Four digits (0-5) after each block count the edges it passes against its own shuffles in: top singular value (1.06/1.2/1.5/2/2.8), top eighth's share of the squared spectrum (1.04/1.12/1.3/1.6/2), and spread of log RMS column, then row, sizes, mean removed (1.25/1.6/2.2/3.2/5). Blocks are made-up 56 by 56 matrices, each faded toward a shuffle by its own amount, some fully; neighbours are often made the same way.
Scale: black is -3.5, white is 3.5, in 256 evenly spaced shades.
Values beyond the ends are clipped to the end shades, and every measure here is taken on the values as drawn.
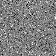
2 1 0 0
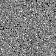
0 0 0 0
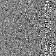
2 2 3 0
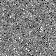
0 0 0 0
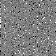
2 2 3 0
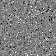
0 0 0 0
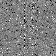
2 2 2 0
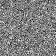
0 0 0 0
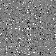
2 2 2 2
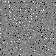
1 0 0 0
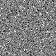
0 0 0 0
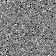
0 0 0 0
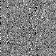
1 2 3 0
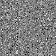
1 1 2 0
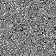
0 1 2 0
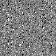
1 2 2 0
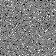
1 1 0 0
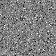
1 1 0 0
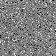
2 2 0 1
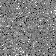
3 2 0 1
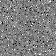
2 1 0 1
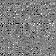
4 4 2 2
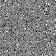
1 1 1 0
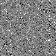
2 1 2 0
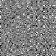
4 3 2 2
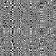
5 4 3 2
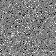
2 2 0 1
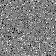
2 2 0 0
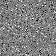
2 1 0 0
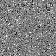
3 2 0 0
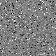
1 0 0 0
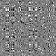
4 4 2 2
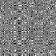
4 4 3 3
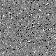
0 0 0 0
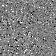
0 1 0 1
